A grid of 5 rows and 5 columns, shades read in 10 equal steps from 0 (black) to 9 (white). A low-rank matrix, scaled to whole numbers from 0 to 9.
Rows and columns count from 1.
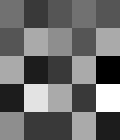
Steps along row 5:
down same up down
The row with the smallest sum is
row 3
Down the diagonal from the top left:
4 6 2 2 1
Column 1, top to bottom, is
4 3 6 1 5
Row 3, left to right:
6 1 2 6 0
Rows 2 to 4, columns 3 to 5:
5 3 6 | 2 6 0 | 6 2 9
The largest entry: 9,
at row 4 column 5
